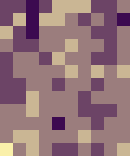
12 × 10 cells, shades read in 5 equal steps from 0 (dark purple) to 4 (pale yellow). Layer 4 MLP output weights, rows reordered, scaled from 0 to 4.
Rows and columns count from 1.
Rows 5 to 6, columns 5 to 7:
3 2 2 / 2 3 2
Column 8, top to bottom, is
1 2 1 2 1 3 1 2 1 1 2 1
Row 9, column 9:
1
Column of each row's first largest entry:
5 2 1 6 5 6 3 3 3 1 2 1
